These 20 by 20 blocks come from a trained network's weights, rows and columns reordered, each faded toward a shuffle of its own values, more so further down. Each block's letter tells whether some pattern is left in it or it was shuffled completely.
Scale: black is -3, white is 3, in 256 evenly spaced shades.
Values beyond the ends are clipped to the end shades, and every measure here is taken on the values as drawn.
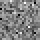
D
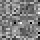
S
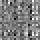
S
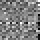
S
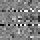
S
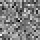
D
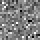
D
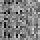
S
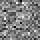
S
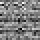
S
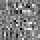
S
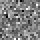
D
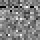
S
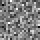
D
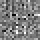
S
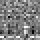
S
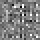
S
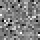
D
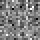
S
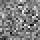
D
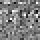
S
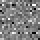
S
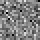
D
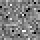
D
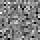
D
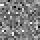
D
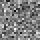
D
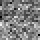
S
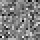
D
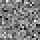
D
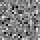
D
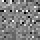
S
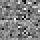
S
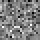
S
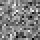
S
